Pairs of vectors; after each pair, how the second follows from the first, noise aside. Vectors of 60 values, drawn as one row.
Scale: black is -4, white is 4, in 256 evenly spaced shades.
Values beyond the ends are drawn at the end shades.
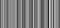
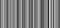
copied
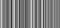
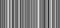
wrapped around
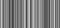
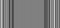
partly zeroed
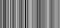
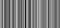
sign-scrambled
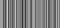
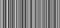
copied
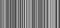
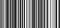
scaled up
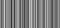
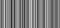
copied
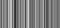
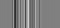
partly zeroed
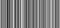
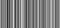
copied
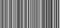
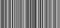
wrapped around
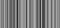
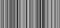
copied
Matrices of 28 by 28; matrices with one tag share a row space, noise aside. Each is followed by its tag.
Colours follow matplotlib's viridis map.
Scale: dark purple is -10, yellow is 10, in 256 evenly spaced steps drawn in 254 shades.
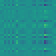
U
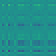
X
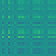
X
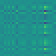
U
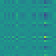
U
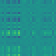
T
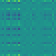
T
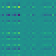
T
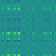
T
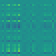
T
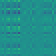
T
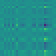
U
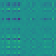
T
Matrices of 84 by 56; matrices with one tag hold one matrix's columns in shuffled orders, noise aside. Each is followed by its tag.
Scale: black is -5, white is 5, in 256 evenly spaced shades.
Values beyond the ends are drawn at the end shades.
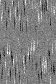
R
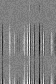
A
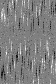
R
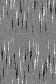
R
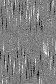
R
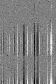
A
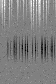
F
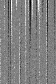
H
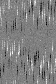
R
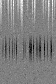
F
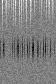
F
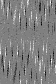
R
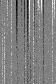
H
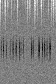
F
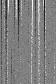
H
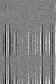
A
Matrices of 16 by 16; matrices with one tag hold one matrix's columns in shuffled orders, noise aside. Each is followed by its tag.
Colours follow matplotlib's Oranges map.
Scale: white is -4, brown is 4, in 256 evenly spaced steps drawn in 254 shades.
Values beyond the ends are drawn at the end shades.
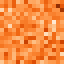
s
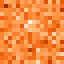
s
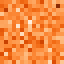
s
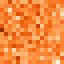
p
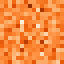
s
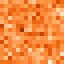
p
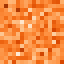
s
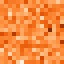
p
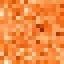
p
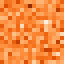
s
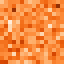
s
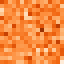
p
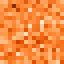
s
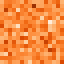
s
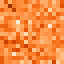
s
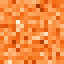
s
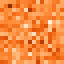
s
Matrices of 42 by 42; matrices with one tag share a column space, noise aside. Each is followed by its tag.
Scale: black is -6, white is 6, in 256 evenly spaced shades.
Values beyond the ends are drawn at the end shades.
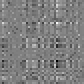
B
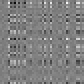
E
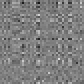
E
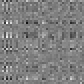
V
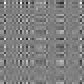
E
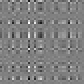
V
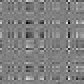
V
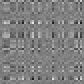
V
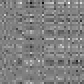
E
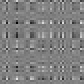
V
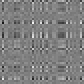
V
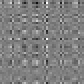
E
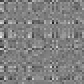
V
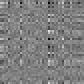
E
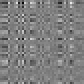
E
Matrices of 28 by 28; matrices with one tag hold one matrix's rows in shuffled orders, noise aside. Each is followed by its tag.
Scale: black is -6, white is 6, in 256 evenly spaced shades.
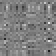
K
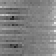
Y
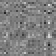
K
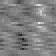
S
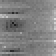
Y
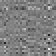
K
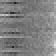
Y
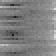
Y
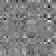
K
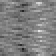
S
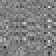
K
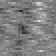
S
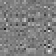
K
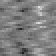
S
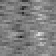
S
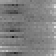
Y
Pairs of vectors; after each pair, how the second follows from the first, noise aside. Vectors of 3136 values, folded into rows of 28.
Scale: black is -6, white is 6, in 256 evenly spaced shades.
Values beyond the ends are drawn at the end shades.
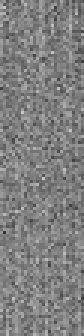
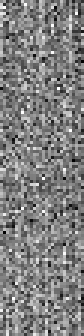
scaled up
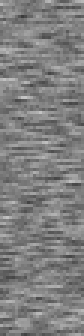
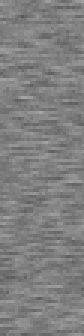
shrunk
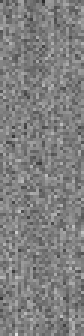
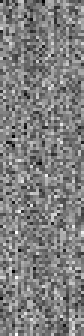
scaled up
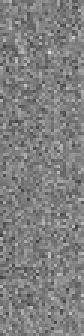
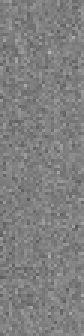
shrunk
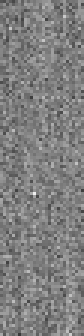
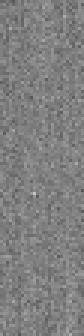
shrunk
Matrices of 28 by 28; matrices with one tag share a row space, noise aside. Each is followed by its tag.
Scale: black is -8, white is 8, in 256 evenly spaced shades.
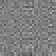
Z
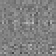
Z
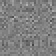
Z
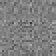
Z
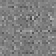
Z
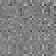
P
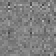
P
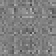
Z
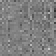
P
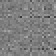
P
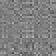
Z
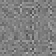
Z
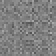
Z
